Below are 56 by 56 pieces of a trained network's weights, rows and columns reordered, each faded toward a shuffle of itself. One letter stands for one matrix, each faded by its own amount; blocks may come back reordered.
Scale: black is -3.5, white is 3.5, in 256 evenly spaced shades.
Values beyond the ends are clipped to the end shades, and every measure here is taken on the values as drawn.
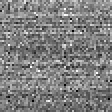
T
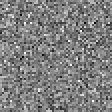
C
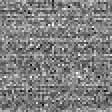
T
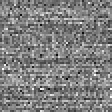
T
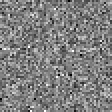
C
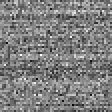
T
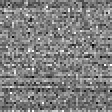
T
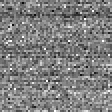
T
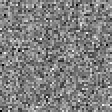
C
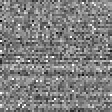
T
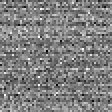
T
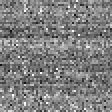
T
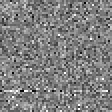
C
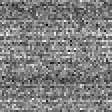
T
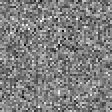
C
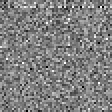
C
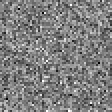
C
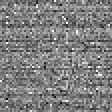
T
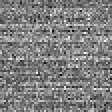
T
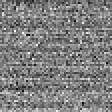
T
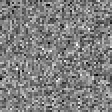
C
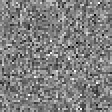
C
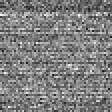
T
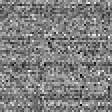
T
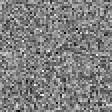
C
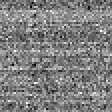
T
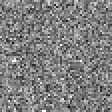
C
